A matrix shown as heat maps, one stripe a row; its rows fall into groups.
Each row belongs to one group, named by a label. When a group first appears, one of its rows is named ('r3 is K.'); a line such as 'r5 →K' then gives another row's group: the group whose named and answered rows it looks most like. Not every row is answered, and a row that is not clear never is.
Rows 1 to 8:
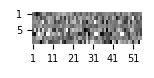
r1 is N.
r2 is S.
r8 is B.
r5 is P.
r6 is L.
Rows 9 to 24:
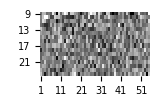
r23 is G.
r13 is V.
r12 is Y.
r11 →B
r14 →V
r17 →S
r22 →P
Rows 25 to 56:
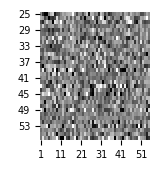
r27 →L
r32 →S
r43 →V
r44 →S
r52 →B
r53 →P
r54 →P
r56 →P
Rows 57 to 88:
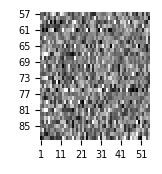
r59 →G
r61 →N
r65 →P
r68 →P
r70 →B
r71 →B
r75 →P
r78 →N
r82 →Y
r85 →S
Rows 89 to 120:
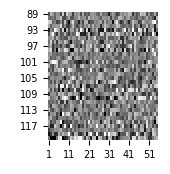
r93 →S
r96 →P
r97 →B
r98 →P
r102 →G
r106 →Y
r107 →V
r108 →G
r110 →V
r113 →Y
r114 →L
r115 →B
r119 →Y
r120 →N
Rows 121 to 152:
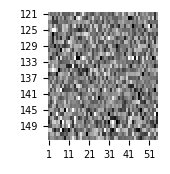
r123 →N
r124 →S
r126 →N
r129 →N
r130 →L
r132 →G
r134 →P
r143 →L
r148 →L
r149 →L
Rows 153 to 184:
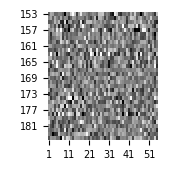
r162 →Y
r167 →Y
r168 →L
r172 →S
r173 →Y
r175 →P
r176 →V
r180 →G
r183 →N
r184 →L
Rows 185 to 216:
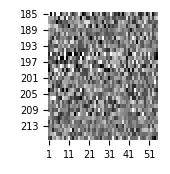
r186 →V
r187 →N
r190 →V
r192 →S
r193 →Y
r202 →L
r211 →N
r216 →L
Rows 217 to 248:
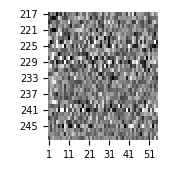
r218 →N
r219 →Y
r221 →N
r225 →L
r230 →S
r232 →S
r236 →S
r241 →V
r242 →B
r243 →Y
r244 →P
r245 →G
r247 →V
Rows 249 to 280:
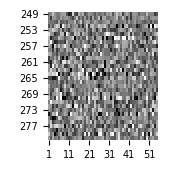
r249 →P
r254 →V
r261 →L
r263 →P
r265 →N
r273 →G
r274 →S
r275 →N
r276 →B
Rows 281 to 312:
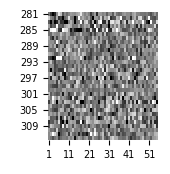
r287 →G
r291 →V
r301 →G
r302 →P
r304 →B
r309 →L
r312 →Y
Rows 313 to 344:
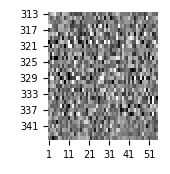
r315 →V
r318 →V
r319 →G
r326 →G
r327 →Y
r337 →B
